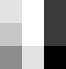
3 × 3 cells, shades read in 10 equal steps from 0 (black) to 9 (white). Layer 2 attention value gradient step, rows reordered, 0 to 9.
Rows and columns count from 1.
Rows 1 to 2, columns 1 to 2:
8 9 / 7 9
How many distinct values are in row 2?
3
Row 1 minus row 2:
1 0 0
